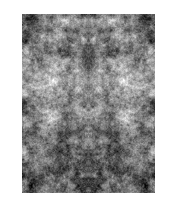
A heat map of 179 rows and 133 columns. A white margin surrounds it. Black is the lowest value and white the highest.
No single row or column stands out from its neighbours. No lone cell stands out from its neighbours. The left and right halves mirror each other.
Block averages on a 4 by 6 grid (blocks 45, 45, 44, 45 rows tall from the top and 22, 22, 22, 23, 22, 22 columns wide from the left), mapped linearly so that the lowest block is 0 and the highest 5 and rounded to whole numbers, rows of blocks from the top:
1 3 2 2 3 1 | 4 5 3 3 5 4 | 2 3 2 2 3 2 | 1 1 0 0 1 1
